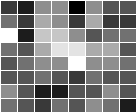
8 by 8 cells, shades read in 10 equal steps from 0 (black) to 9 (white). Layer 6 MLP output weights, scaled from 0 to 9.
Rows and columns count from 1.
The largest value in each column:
9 4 7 8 9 6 6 4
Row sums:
24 29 40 44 40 25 24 26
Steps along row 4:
down up up same down same down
